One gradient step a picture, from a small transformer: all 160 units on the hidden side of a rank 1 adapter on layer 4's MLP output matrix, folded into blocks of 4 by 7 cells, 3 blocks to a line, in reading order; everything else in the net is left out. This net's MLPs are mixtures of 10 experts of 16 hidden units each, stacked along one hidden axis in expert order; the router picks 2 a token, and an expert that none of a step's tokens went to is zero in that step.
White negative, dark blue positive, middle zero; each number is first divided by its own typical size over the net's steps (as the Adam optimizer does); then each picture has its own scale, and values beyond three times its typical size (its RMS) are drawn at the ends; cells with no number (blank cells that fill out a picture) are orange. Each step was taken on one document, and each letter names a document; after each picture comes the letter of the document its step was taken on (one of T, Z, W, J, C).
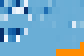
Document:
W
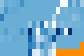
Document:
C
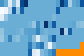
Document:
C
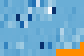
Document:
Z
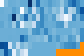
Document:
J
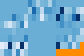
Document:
J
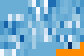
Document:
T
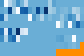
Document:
W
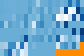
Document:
J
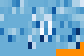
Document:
T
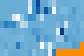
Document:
Z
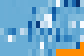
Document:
T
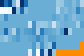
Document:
C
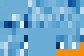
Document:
J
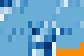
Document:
C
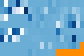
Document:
W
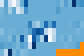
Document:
T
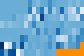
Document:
J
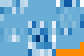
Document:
C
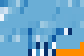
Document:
C
